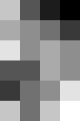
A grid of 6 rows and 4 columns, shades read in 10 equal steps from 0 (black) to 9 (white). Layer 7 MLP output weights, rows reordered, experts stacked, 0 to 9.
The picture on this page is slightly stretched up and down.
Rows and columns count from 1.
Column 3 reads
1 4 6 6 5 7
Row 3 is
8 5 6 5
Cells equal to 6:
3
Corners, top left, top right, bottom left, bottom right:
7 0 7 9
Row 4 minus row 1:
-4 0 5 5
